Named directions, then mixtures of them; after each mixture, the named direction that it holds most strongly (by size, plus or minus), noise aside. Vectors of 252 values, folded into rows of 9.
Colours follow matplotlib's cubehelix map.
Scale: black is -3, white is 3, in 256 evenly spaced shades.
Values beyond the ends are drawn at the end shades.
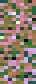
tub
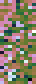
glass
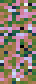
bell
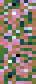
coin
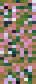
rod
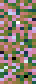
tub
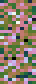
tub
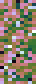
glass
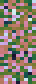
rod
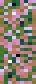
coin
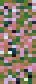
rod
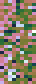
glass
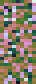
rod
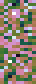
coin
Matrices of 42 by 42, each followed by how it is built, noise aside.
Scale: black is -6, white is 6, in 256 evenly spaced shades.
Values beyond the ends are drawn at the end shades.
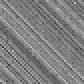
Toeplitz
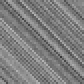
Toeplitz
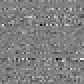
uneven rows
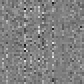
uneven columns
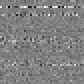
uneven rows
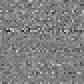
uneven rows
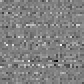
uneven rows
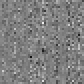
uneven columns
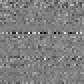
uneven rows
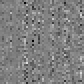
uneven columns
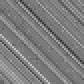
Toeplitz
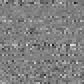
uneven rows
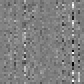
uneven columns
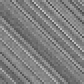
Toeplitz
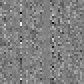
uneven columns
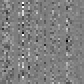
uneven columns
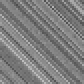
Toeplitz
